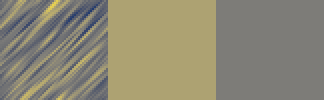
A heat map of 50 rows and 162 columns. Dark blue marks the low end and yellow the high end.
It is made of 1 by 3 panels. Panel 1,1: middling, slanting up to the right, strong in contrast. Panel 1,2: high, flat. Panel 1,3: middling, flat.
